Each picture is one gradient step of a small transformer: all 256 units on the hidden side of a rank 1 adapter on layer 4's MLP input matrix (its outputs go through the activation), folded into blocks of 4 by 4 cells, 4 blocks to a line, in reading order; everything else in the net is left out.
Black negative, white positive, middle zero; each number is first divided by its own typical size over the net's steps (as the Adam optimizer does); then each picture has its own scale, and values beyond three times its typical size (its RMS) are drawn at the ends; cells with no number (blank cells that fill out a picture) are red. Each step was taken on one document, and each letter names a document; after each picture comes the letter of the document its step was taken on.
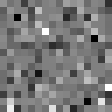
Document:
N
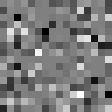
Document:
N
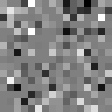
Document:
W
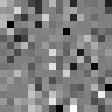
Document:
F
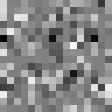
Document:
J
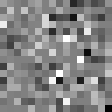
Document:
W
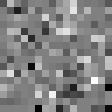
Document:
F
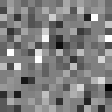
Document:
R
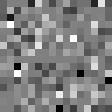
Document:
W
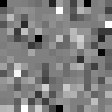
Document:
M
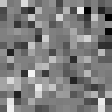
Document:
R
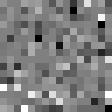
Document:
M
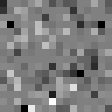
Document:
F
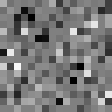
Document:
R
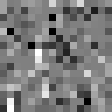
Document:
R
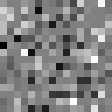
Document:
W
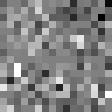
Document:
M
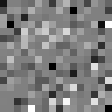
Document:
F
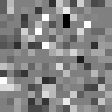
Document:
W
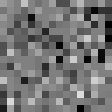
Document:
R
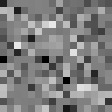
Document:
J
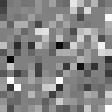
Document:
M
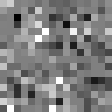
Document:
N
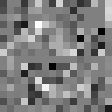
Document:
J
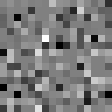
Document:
N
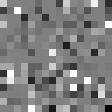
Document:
F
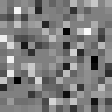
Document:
F
